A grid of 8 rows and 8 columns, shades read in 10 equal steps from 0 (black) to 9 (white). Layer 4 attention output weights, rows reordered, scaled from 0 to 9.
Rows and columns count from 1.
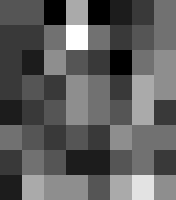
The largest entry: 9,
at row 2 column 4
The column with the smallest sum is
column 1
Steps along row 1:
same down up down up up up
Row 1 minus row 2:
1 1 -4 -3 -4 -1 -1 0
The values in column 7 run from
2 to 8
